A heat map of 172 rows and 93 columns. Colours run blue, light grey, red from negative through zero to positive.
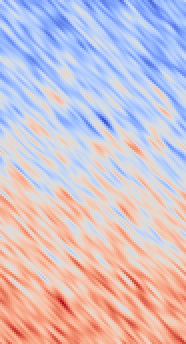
The field climbs toward the bottom. No row or column stands out. No lone cell stands out from its neighbours. Streaks slant down to the right.
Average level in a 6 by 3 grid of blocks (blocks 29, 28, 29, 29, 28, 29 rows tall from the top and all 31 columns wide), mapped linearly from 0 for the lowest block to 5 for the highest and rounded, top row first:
0 0 0
1 1 1
2 2 2
3 3 3
4 4 4
5 5 5
